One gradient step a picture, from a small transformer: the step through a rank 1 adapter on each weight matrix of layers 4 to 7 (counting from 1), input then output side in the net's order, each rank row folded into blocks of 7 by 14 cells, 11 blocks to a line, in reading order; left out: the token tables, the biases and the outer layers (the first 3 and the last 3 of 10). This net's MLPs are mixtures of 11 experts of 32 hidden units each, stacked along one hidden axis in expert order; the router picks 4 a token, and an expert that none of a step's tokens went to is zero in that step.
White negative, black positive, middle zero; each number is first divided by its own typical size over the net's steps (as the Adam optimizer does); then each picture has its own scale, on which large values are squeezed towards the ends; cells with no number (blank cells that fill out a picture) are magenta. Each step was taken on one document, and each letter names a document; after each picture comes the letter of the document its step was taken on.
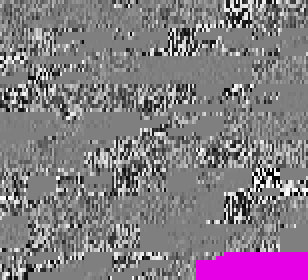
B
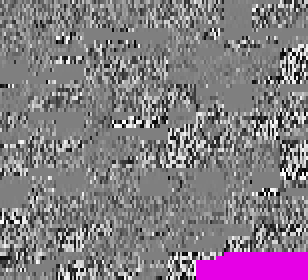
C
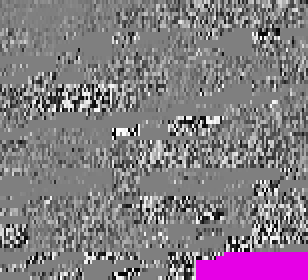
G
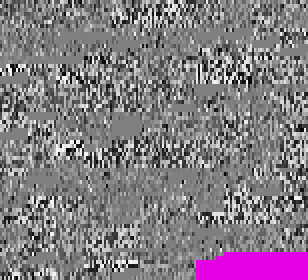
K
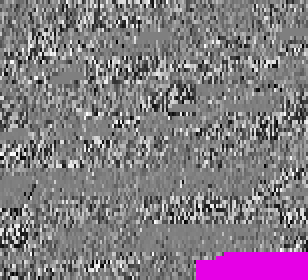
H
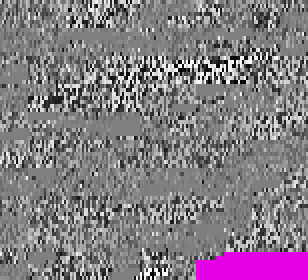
C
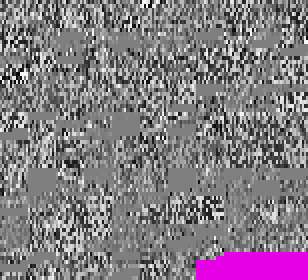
K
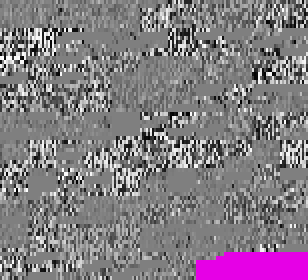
B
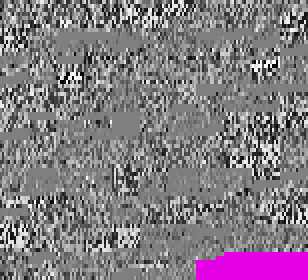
K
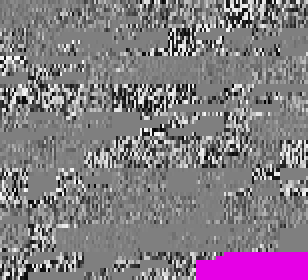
B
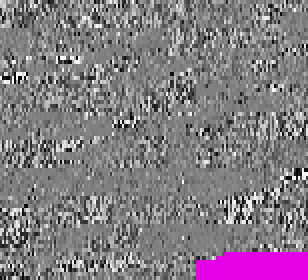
H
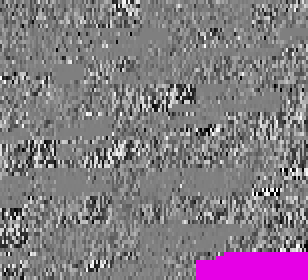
H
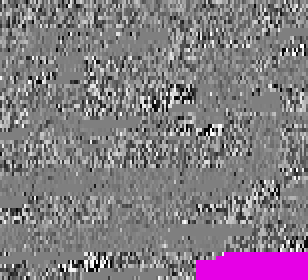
H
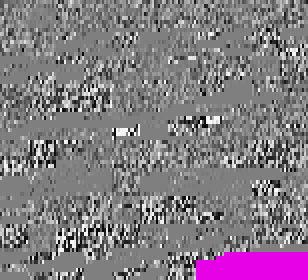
G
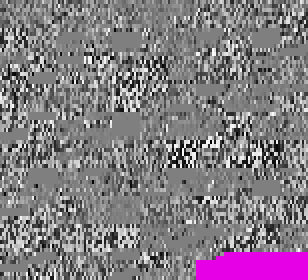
K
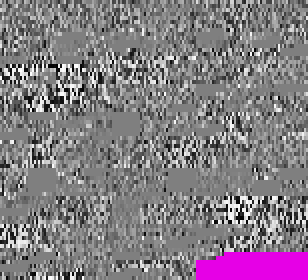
K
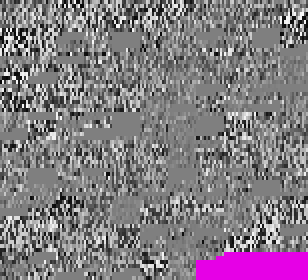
K
